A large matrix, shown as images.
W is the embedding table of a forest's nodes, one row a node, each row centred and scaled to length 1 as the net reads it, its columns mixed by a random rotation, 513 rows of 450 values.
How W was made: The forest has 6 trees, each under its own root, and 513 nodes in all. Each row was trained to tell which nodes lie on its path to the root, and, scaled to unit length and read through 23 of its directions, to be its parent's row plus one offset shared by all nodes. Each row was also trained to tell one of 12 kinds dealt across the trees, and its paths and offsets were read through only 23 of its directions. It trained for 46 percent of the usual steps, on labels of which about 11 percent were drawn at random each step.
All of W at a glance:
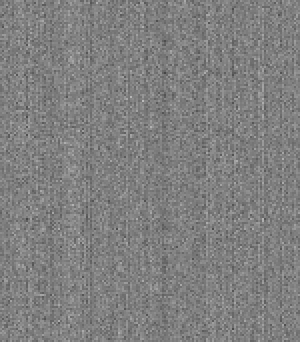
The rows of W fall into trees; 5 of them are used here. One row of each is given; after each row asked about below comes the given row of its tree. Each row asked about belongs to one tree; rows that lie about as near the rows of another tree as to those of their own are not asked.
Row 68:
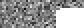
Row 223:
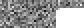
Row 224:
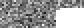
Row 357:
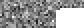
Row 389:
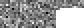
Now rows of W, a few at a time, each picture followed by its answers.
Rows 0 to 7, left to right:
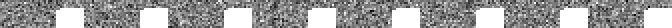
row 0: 223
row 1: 389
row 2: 357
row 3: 223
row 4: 357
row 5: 389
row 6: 68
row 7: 357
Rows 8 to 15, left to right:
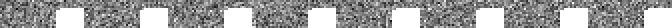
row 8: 68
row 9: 223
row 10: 389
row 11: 389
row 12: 224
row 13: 68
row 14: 389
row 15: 68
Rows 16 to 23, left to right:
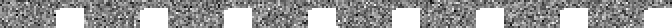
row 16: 223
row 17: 224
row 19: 389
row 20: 224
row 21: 68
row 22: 357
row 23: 68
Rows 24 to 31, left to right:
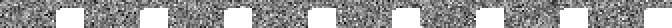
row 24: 357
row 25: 68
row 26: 389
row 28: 224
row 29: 224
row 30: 224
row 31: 357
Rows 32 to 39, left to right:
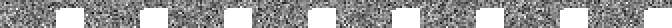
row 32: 224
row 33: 224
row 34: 389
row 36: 224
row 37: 223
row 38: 357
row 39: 68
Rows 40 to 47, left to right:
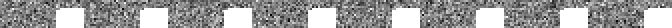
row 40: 224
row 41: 68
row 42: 223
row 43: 224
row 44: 357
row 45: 68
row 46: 389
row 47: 357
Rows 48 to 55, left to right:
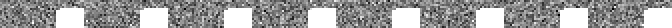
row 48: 223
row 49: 389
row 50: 68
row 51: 223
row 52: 224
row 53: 68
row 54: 357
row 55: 357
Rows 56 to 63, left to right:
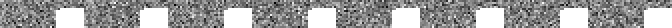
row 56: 224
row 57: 224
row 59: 223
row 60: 389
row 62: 68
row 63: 389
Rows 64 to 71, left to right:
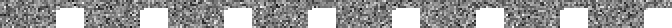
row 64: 389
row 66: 223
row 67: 223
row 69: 223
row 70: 223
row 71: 223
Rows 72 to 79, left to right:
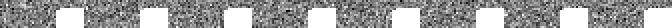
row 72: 68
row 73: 224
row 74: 224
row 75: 357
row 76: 68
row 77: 224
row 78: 357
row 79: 68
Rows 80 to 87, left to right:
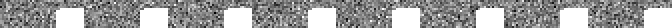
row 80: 68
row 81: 224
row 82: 389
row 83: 223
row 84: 389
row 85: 357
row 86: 357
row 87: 389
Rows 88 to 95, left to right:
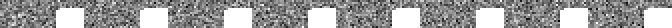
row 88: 357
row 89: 68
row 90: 223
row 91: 389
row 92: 223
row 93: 224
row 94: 223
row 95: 223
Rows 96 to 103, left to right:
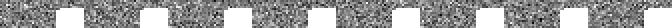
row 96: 389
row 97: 223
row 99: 68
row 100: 224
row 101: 224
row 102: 224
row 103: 389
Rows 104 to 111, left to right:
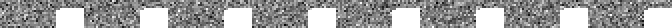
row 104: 357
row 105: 223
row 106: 224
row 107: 68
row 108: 68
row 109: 224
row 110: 389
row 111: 224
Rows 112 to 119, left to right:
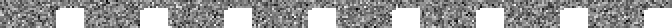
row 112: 357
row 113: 389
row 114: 223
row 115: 389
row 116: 68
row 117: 223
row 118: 389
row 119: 357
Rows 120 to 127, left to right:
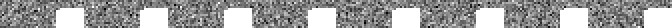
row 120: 357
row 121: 223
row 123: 224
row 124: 68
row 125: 357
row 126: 223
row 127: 389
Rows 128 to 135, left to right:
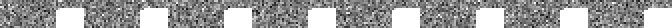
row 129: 357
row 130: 357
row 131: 223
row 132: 223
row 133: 357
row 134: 68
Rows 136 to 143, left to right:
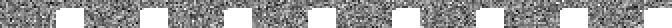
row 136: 68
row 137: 223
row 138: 389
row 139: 223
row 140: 389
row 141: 224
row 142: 357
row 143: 389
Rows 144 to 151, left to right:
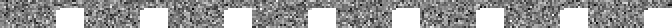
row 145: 389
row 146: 68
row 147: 68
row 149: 224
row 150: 357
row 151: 68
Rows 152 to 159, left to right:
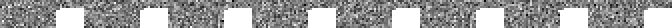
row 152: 68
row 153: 357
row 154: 224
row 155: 224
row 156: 357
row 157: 68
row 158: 389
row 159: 223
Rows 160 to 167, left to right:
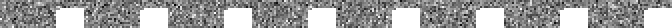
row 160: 224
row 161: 223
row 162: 223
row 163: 224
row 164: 389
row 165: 68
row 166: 389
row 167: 68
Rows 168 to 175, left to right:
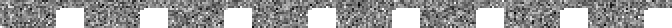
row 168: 223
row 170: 389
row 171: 357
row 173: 389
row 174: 68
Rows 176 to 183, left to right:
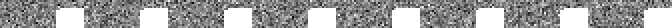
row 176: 223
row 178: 224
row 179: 223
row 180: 223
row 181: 223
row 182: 224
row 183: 357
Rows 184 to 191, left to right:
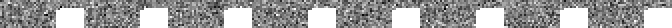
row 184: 357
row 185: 223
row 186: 389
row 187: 223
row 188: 224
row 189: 357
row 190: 389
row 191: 223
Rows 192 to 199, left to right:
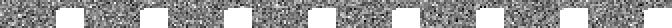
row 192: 357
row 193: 224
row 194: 389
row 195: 68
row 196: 68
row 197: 224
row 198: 223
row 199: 224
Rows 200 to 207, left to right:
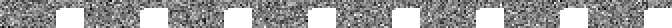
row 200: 357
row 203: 224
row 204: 223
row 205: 223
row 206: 223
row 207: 68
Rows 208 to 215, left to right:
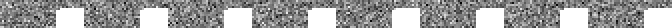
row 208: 389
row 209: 389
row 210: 389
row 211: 68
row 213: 357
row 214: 68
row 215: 68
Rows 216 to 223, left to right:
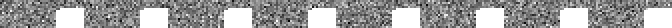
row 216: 68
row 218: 68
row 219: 224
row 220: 389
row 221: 223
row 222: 389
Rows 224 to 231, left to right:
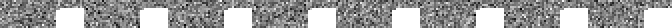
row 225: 389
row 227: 224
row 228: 223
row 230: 357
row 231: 224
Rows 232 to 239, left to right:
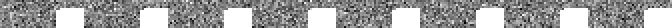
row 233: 357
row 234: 68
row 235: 357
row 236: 357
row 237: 223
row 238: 223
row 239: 389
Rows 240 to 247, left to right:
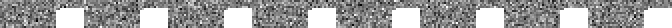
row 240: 224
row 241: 224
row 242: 68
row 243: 357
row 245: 224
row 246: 223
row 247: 223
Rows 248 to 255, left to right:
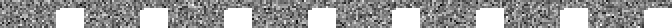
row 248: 68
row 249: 68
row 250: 68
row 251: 223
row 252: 68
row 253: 223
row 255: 223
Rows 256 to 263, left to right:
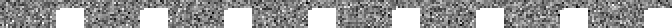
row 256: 389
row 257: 224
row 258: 224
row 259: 68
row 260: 223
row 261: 68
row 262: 357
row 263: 224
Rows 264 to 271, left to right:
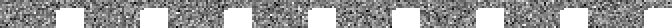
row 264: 68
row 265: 68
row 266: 357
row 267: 223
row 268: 224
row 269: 223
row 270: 68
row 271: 357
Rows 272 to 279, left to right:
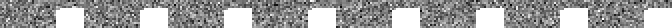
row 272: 389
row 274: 223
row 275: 223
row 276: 68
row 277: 224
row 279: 224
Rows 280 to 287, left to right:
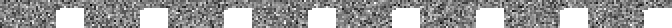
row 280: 357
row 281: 223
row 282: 357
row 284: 68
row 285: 223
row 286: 223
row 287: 224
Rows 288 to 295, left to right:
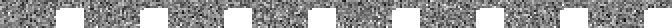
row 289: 224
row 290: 224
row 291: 223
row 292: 224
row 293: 389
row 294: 224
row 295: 224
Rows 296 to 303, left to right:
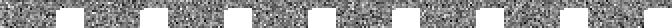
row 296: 223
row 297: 223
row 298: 224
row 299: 223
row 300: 389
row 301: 223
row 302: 223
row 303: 389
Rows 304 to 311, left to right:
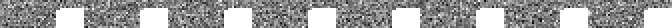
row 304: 357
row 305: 68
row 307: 224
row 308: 68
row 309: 357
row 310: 224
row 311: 357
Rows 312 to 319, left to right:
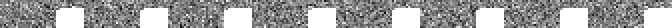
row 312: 389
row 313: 68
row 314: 357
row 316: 223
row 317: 357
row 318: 223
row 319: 389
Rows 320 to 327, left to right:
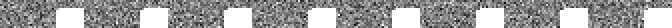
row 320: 223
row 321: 223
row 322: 68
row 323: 223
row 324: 223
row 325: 357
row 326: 68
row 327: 224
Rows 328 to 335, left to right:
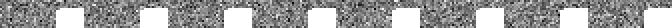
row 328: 68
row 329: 389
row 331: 357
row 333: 68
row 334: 357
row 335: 68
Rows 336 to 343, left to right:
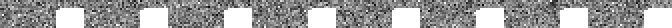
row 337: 223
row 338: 68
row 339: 389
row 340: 223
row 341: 68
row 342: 224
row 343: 223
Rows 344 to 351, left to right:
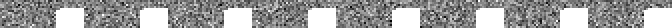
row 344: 223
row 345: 223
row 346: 224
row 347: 68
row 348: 224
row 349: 357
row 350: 223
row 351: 223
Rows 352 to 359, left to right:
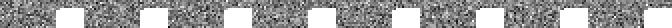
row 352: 68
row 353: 389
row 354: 357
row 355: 223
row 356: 357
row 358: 68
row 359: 224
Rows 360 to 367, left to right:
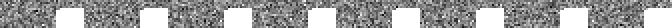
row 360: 357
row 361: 224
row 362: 357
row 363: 223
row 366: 389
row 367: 68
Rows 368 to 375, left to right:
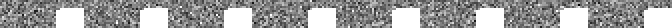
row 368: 223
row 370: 223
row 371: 357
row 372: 224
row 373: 223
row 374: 389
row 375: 68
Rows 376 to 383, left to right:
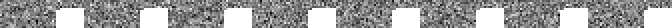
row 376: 357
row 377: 389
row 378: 224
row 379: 224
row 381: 389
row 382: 223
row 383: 68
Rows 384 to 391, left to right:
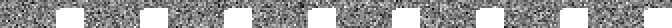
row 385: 224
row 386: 357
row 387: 224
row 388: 357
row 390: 357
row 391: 68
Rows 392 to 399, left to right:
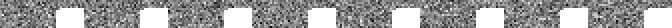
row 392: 223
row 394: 224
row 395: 389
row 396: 389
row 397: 357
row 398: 68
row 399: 68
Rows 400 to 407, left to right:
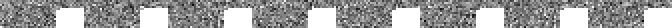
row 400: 224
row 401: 389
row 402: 224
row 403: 68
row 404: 68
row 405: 223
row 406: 389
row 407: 224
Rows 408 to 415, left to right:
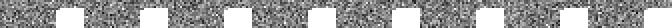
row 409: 389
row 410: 223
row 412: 224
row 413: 357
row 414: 224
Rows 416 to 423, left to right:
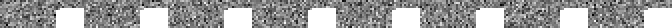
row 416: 357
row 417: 389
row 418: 224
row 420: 224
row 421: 68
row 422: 357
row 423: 223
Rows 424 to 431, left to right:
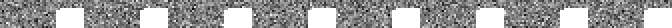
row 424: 223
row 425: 223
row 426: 357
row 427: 223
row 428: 223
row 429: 223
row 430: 357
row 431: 224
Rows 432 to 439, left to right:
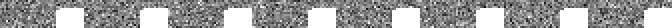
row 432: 223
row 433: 223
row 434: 357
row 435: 223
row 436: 223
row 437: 224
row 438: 68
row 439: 357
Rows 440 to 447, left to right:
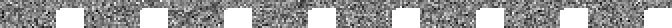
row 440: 223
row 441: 357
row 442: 389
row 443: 389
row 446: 357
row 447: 68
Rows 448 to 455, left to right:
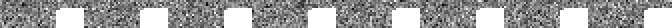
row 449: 68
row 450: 223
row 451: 224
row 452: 357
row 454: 223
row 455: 357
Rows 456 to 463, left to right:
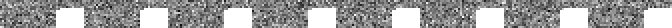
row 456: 389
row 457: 223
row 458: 357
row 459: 224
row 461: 389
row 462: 223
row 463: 357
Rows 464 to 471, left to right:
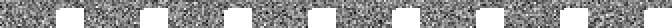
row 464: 389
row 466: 223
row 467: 224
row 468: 357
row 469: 224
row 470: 357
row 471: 357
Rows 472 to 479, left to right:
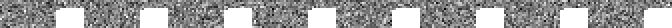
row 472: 224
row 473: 389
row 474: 389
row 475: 223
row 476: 223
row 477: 68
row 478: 68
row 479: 357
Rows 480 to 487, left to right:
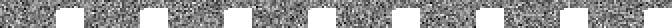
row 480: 357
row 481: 357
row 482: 223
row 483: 389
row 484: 389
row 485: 68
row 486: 223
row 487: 224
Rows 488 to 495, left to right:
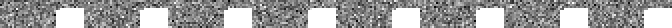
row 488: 223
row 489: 224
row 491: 223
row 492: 357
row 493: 224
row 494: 224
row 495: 223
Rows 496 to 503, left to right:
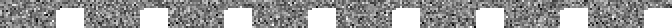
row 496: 357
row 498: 389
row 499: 224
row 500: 223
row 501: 68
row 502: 68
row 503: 389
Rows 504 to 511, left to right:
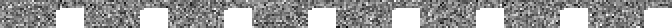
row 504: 68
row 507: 389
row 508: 357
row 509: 223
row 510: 223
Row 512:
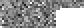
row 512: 224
